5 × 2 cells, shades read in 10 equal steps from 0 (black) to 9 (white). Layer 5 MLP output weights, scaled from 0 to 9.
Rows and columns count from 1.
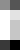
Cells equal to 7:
2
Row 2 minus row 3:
0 1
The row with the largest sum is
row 2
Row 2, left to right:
9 8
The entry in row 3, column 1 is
9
